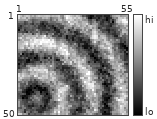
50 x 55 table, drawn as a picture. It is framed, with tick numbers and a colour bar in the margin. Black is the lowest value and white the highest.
Mirror symmetry: none. Ninth with the highest average: top left. Average level on the scale: 50%. Rings: centred on the bottom left.
